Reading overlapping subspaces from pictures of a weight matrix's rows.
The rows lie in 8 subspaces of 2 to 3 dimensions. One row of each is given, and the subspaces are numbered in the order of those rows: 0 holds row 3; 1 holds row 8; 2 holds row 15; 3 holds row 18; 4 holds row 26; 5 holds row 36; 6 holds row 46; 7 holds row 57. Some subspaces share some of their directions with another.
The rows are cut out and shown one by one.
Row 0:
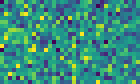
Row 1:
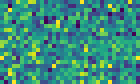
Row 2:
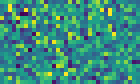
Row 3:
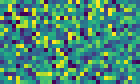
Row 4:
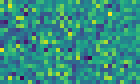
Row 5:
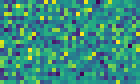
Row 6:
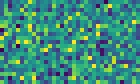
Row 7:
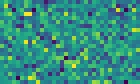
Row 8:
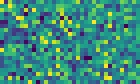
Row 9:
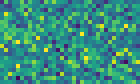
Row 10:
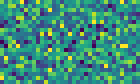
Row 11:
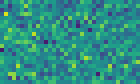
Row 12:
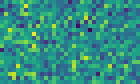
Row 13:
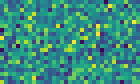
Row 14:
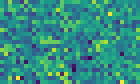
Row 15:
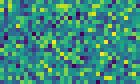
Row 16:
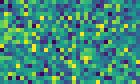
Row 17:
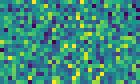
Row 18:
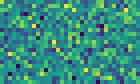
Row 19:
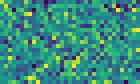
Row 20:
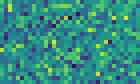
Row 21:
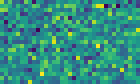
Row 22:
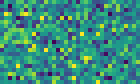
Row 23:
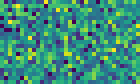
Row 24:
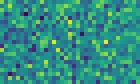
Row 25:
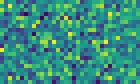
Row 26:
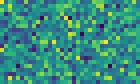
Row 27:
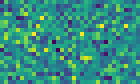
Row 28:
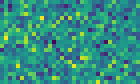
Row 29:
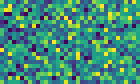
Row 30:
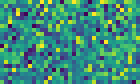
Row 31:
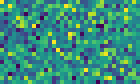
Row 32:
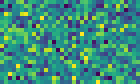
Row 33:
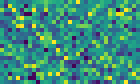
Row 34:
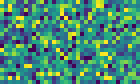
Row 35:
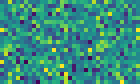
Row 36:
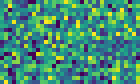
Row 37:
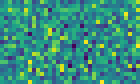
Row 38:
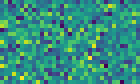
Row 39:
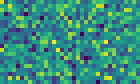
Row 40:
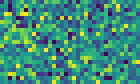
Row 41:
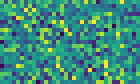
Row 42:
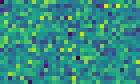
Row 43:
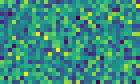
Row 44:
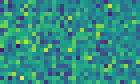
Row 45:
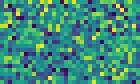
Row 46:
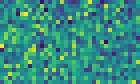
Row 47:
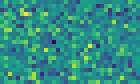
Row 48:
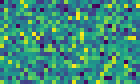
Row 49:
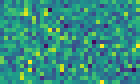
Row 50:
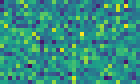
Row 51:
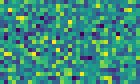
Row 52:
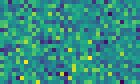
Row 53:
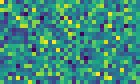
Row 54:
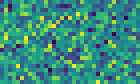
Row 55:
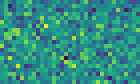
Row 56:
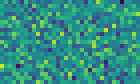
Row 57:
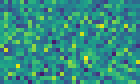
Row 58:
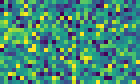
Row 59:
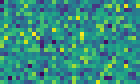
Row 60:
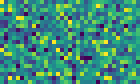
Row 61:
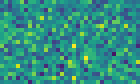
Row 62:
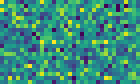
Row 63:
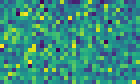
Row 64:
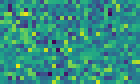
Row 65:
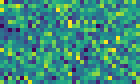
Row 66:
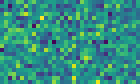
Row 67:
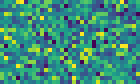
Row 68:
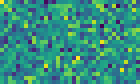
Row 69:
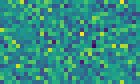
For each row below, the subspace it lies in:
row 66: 7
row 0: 6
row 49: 7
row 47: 4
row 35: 3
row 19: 4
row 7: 4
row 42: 4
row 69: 3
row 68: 4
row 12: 5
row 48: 2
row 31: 3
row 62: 2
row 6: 1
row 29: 2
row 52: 3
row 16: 7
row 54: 2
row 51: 5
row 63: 6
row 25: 7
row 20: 2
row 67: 3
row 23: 0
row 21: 4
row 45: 6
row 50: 2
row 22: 0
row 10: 3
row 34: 0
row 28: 2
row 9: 7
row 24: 6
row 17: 7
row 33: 4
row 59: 2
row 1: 5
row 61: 7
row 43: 5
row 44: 1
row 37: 7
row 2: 0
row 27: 5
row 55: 4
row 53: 1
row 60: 5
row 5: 0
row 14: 3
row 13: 1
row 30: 6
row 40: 0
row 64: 0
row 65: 0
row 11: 5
